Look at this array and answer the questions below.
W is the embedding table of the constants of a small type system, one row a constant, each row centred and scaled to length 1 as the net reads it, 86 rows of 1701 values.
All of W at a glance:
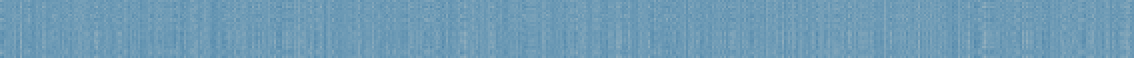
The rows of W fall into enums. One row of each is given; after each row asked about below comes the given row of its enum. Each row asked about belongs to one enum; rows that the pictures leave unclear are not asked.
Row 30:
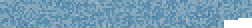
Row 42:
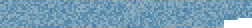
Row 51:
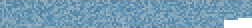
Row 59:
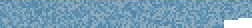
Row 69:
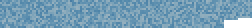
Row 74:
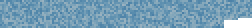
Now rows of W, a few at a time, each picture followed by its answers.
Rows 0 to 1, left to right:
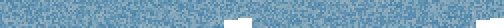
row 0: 74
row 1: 30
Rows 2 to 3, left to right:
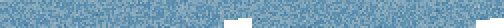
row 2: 30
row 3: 42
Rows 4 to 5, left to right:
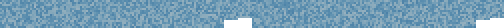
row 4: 69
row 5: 59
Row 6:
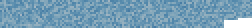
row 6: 51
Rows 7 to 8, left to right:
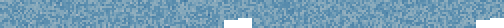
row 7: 30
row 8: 59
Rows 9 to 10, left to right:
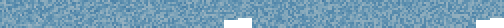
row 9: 51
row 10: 69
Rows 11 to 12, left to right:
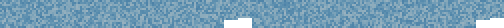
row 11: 69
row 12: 59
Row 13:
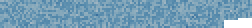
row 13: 30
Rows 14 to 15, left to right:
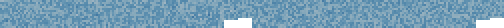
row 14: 30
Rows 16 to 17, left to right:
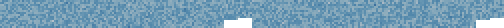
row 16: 42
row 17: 30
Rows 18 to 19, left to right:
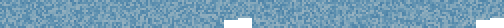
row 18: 69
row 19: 74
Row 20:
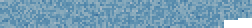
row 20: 30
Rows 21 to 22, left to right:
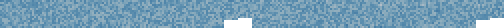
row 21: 59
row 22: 42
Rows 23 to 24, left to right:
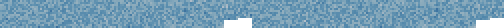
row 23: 42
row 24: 42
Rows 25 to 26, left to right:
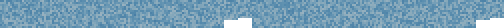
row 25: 74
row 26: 59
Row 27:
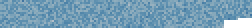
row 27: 42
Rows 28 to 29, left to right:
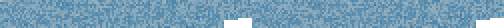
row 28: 30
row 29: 30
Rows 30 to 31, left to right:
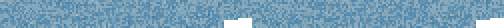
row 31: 30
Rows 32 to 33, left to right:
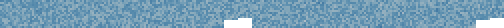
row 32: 59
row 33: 42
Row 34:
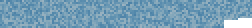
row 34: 74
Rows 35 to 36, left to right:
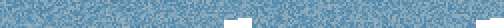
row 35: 51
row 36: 69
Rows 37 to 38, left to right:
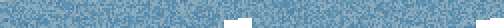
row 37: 30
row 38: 59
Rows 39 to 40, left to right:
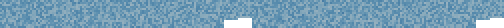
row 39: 69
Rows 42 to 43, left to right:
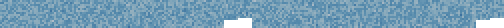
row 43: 30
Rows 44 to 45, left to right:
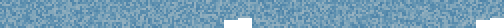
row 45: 74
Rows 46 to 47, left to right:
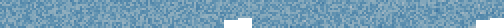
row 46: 69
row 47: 42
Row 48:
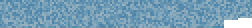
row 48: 74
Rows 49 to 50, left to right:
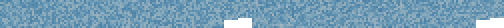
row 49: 59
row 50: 51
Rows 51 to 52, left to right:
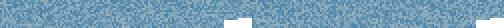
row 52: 74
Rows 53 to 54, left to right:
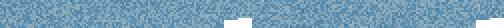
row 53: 69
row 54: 42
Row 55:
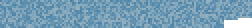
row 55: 69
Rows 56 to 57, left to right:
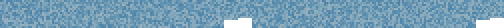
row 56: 74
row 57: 69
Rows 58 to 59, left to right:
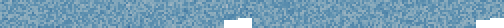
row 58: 42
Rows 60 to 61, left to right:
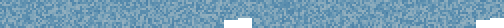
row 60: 69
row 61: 59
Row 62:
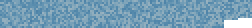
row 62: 59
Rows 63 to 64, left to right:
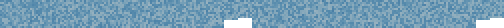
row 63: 59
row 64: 69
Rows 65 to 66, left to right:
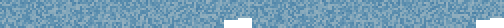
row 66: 69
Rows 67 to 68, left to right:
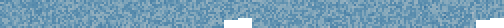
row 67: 59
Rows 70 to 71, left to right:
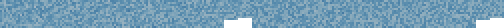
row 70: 51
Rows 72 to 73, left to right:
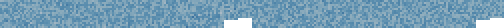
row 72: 30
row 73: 69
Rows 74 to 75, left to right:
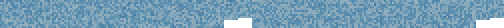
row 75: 30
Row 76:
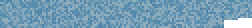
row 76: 59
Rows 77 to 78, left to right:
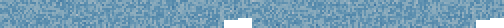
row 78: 30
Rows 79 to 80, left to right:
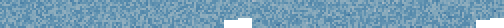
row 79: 69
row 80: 30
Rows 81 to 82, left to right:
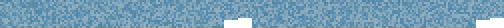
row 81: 59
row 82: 69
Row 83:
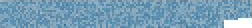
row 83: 30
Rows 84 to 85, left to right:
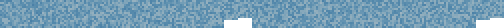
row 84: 59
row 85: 69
